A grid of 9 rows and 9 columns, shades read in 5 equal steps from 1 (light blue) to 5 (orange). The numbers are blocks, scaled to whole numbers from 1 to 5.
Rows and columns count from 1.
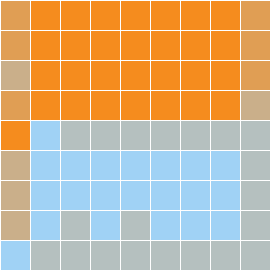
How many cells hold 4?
6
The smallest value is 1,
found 21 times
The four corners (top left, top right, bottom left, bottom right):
4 4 1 2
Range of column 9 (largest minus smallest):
2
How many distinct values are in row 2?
2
